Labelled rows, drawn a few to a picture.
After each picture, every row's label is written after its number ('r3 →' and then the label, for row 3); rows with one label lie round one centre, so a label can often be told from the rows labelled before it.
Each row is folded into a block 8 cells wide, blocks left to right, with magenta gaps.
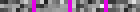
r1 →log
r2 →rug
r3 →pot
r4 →log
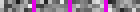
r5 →pot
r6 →rug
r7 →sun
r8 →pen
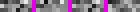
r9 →log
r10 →rug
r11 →log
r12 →pen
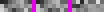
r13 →pen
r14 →pen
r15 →rug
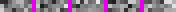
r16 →pen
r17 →pot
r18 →rug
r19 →log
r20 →sun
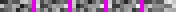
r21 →log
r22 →pot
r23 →pot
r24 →pot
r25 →sun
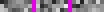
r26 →pen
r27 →pot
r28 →rug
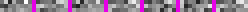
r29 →rug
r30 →sun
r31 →rug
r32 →sun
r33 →log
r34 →pot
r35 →sun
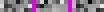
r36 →pot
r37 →rug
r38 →pot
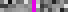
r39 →rug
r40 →pot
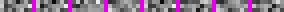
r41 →pot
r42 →pot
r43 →rug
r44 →pen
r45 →pot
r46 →log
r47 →pen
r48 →log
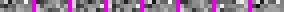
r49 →rug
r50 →pen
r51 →pot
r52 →pot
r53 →rug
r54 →pen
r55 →sun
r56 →rug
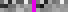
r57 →rug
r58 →rug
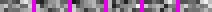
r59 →sun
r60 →pen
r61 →pen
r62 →pot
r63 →log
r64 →sun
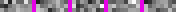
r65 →rug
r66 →pen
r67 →pot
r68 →sun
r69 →pen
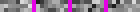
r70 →sun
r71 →pen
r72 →log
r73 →rug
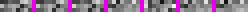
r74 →log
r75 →log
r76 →log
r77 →rug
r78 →pot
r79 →rug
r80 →rug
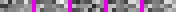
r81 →rug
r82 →sun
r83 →log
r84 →sun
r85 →sun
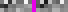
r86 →rug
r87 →rug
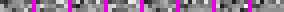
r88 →pen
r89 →sun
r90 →rug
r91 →sun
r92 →pen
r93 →rug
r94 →pot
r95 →rug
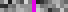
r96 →rug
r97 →pen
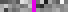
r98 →sun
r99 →rug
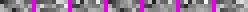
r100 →pen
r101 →sun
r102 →rug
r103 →pen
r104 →rug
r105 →rug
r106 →sun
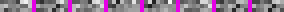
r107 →sun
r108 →log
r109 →sun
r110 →rug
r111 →rug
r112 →sun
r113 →log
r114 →log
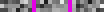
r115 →log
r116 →rug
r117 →pot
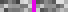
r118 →sun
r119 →sun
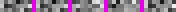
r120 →pot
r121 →pot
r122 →sun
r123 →rug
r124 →pot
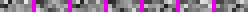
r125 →rug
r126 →pen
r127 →rug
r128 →pen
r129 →log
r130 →sun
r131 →log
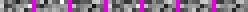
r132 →pot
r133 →rug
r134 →log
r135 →pot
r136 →log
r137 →log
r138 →log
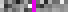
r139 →pot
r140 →rug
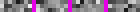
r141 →pot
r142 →pen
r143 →rug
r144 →log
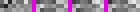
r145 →rug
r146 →sun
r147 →sun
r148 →sun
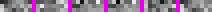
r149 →pen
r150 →sun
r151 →rug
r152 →rug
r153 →pot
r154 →pen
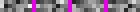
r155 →pot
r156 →log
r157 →pen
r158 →log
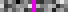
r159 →pot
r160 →log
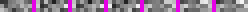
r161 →pen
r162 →pot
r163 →pot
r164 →pot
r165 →sun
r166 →sun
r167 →sun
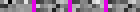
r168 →rug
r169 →log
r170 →sun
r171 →log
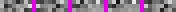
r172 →pot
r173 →log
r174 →rug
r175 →rug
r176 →log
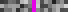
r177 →log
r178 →pot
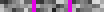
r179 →pen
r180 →log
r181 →sun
